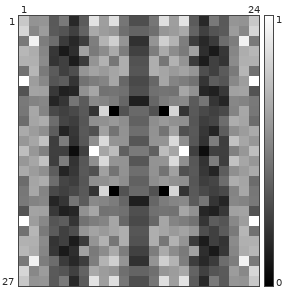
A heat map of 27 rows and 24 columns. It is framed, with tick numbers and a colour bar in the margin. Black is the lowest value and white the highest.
Odd rows or columns: none. Stripes: upright, repeating 3 times. Seam: none. Mirror symmetry: left to right and top to bottom.
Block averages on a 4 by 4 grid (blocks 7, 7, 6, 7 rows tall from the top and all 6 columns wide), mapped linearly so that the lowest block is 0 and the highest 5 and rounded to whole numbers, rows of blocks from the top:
2552 / 0330 / 0220 / 2552
